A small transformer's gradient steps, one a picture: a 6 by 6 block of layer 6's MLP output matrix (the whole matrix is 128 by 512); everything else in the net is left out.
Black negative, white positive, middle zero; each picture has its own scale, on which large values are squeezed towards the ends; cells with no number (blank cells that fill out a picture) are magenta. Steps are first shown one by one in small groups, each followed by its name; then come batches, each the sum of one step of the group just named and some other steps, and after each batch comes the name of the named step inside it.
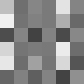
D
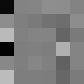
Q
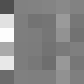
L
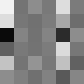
D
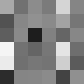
D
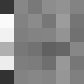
L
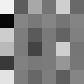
D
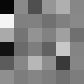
Q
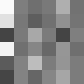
L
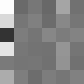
D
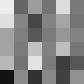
D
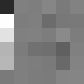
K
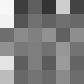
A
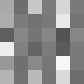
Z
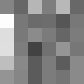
K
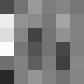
K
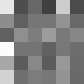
A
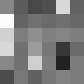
A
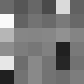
A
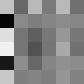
Z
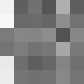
A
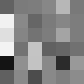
K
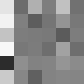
Z
